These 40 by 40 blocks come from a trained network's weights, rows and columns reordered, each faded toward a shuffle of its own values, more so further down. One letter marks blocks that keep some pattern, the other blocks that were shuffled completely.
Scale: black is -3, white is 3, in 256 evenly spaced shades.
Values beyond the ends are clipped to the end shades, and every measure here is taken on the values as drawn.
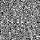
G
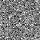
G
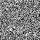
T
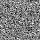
T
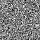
T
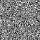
G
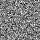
T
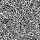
T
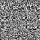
G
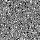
T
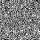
G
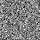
T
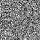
G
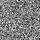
T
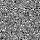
G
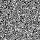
T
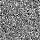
T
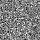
T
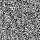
T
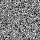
T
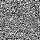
G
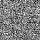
G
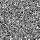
T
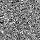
G
